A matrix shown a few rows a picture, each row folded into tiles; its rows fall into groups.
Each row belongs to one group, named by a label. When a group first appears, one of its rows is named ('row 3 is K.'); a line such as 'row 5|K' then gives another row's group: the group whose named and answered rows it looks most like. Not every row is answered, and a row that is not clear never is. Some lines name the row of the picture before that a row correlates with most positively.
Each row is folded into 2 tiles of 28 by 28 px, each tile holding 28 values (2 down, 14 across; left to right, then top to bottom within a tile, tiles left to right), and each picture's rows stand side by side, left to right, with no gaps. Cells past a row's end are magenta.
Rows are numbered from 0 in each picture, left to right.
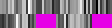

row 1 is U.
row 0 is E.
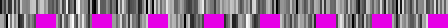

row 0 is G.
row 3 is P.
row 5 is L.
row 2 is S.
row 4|E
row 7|S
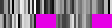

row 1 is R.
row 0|U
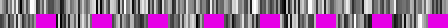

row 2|P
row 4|E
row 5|G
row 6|E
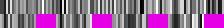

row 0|G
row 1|S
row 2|S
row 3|R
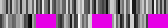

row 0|P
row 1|U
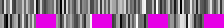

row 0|U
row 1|S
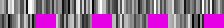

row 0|E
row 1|U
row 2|G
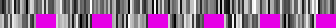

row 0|G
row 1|P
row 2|L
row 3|U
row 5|R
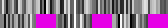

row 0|R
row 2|G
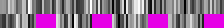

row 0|E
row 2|U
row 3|L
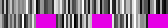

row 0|U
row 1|U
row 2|U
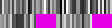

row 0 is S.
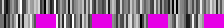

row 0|R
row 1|U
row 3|S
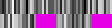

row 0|G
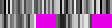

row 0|S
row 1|R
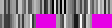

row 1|S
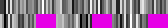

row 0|G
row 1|P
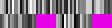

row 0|P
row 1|G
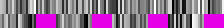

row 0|P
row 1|P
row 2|G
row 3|R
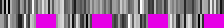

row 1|P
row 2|E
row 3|L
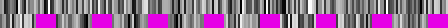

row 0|R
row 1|P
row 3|R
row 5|G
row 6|P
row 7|S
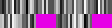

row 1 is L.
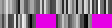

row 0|E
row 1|P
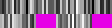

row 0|G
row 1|U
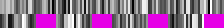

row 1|U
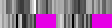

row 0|P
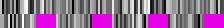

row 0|U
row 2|R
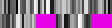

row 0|R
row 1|E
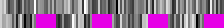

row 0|P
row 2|S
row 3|L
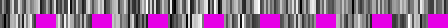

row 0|R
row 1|G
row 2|P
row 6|L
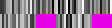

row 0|U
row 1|U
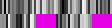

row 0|S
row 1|R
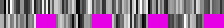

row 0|S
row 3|E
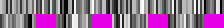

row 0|P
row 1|R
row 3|U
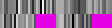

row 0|L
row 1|P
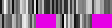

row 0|U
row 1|G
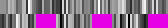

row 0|E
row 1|G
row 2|E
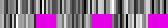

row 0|L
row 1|S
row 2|R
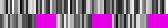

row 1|G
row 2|R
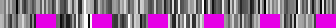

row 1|R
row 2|E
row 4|S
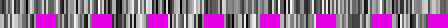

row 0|G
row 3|U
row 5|S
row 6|S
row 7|G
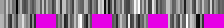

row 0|L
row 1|L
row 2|U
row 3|L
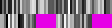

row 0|G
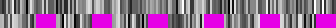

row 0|G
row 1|G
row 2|P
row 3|R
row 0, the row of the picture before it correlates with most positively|1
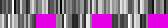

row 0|G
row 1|S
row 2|E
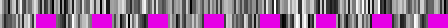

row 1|R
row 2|E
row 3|L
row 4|P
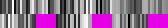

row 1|R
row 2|P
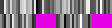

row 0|U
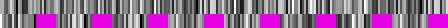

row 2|L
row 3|S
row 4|U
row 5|P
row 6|E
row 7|S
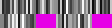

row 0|U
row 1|U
